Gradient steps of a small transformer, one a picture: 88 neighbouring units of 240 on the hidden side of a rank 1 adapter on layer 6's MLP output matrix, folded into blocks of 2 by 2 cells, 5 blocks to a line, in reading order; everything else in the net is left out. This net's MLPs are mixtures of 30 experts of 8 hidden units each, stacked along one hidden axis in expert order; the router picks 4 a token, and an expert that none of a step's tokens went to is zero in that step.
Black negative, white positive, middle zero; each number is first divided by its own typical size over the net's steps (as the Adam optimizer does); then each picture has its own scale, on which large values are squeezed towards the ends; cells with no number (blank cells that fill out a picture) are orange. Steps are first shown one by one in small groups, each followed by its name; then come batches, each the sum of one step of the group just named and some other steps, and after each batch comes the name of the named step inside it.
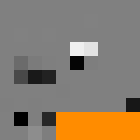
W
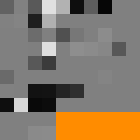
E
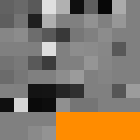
E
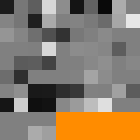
E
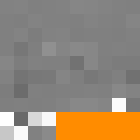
W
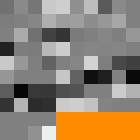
E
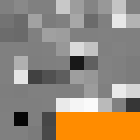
W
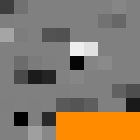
W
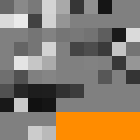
E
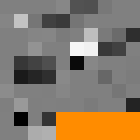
W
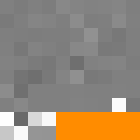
W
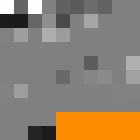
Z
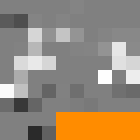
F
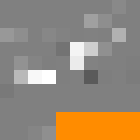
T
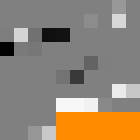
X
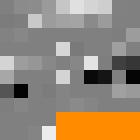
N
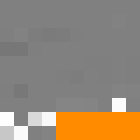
X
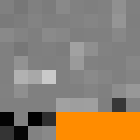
T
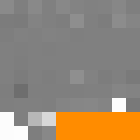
Z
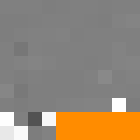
F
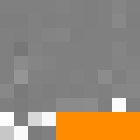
F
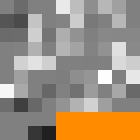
F
